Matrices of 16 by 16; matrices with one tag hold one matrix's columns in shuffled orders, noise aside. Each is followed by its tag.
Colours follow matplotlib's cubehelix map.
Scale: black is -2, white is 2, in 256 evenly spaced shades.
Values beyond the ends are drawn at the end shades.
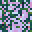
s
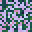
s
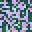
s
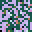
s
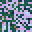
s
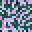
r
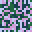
r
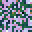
r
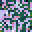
s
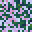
r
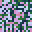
s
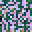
s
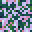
r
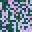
s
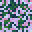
r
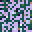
s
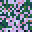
r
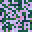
s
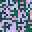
s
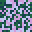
r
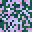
r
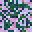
r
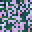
s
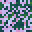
r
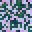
r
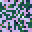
r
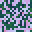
r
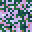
s
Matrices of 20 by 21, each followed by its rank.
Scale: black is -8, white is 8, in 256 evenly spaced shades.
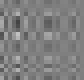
one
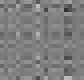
two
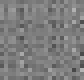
three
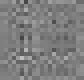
three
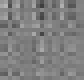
two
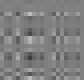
one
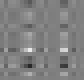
one
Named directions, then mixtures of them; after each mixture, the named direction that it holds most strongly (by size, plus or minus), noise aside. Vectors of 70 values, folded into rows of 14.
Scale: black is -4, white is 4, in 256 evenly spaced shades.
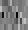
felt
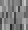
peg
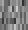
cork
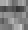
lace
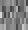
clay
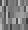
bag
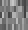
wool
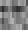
lace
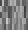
wool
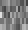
clay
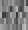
clay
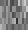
wool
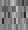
wool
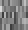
peg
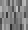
peg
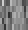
wool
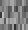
cork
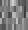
wool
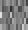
clay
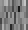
peg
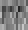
clay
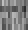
wool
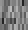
cork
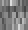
wool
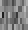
wool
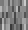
peg
